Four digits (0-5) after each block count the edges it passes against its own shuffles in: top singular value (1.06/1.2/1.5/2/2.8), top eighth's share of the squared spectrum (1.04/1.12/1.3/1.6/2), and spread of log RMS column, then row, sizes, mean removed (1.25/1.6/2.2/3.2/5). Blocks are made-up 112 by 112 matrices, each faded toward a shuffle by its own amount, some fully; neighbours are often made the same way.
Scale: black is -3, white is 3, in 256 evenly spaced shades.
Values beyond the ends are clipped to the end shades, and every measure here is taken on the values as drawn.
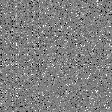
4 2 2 1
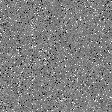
1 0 0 0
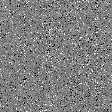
2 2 2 0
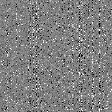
3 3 3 0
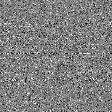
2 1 0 2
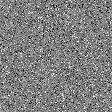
0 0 0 0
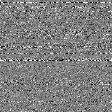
2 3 0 4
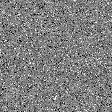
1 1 0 1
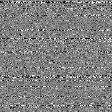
2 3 0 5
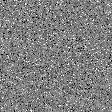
0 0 0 0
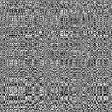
5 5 4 4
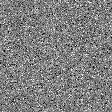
0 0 0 0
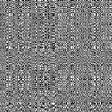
5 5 4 4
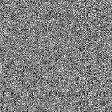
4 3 2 2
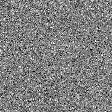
2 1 0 0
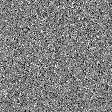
0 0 0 0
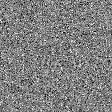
1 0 0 0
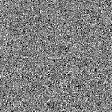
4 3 2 1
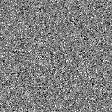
3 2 1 1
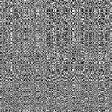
5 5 4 4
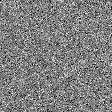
0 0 0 0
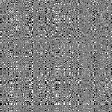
5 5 4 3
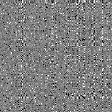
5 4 3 2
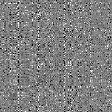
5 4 3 2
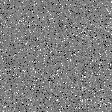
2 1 0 0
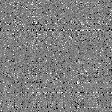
4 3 2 2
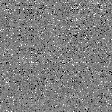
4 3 1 2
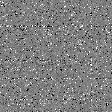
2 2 1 2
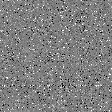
1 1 1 1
